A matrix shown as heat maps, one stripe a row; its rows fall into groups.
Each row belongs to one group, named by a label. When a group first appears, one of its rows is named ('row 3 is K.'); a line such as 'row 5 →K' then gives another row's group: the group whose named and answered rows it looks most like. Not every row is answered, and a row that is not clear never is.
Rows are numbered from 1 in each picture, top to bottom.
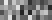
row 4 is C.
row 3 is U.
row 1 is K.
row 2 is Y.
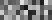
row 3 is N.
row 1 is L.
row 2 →C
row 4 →Y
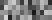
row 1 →U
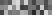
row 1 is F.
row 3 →L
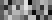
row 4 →C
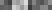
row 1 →F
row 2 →F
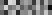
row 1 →N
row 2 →Y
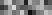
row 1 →C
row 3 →L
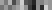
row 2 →L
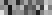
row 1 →N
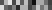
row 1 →Y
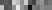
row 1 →F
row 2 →F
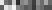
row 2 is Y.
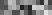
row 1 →N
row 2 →U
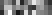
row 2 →Y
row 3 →U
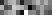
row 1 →U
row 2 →F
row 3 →U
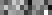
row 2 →Y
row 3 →N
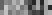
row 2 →Y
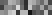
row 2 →C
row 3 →N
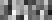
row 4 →U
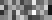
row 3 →C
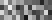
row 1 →K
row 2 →U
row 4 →C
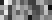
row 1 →Y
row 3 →K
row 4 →F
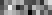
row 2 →U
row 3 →Y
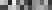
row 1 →K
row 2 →U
